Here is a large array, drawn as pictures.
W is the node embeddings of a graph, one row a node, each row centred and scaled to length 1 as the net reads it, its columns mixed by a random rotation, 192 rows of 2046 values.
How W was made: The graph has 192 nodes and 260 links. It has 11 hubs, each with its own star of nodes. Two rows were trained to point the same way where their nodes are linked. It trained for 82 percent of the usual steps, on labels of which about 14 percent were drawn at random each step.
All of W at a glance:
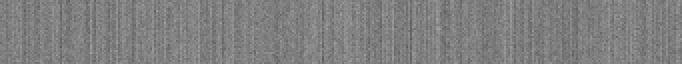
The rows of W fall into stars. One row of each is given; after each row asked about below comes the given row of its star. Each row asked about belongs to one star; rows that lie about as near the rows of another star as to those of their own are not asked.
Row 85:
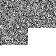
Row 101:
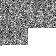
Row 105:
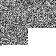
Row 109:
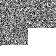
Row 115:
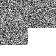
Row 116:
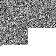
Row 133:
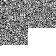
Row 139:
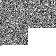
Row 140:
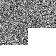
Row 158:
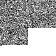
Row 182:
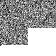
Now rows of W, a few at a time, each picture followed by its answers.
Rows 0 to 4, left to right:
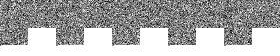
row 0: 85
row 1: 115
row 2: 105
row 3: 139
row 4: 133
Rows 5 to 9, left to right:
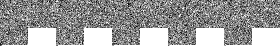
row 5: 158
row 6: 139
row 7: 140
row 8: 140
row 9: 115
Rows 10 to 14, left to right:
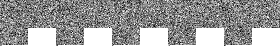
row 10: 140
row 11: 85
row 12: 85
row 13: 105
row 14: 116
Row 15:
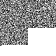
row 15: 109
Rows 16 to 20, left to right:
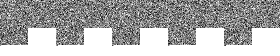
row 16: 115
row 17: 182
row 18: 109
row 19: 105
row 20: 158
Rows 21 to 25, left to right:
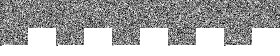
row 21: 133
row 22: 85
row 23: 105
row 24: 101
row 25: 116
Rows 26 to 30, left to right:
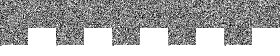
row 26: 133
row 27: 85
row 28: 182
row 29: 140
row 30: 116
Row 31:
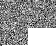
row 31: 158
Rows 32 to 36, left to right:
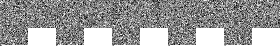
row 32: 116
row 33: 182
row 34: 85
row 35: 115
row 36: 140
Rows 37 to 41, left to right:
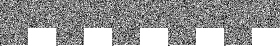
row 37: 115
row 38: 109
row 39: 182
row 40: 116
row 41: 133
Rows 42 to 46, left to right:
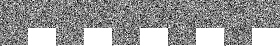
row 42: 85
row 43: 105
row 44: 105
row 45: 85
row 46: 158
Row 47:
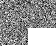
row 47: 116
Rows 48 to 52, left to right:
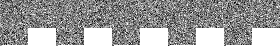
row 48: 140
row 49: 115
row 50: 158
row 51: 109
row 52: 158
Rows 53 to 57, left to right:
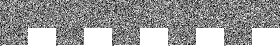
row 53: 182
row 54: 101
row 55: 158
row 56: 116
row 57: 85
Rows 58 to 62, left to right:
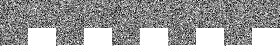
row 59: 133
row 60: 85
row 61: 101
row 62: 101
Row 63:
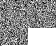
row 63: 116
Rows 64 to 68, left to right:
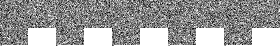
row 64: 85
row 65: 139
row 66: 115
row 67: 133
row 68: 140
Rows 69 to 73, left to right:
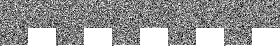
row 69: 139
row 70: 139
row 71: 133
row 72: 182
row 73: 140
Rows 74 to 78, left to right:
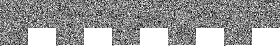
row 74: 109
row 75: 85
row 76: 133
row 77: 101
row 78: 109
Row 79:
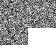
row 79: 158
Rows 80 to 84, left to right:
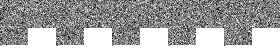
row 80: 85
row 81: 101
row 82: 182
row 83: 182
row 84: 105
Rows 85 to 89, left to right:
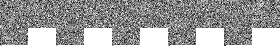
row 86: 85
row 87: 85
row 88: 139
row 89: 85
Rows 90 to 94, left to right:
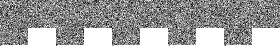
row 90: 140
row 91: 101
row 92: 115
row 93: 133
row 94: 158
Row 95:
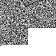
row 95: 105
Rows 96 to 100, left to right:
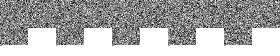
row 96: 109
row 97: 85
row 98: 115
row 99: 116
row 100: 133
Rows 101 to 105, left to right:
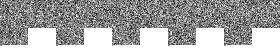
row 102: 115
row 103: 140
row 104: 101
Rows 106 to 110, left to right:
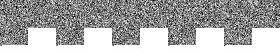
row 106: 158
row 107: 182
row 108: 182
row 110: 109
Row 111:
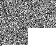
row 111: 182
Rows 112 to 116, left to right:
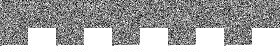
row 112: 139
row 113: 85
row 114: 101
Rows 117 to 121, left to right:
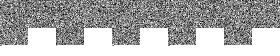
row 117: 105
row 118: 101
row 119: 133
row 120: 109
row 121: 139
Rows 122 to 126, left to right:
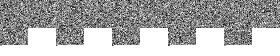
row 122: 158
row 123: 116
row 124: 116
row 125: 182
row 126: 139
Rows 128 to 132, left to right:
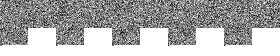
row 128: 139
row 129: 158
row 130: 158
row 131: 182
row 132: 116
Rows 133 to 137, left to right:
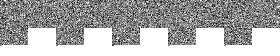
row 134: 109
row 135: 109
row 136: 105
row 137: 85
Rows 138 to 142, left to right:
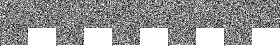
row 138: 109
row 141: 133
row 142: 105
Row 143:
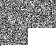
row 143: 109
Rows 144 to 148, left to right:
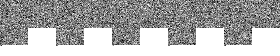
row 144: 85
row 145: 133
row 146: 85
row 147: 109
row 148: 158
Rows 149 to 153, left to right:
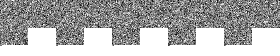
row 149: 133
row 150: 139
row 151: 101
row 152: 158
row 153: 182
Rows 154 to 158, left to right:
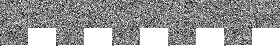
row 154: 101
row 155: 158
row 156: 158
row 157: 116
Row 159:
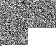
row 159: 116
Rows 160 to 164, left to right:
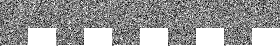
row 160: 139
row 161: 139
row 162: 158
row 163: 133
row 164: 101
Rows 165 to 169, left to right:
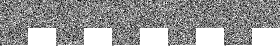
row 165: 101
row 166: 182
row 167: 139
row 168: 105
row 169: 115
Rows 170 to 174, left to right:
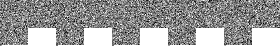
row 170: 140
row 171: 158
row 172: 109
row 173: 115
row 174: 140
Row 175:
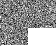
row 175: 140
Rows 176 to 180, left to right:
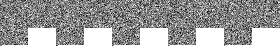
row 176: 133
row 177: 109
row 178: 182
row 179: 139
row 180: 140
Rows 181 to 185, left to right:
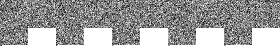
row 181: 158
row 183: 140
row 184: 140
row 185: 109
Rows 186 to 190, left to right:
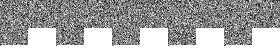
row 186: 182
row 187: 182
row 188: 105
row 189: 133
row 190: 182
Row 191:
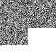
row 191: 105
